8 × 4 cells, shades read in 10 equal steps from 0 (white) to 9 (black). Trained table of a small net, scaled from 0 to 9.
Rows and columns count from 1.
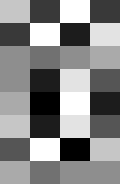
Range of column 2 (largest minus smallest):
9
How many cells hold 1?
3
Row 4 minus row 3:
0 3 -3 3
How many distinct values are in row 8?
3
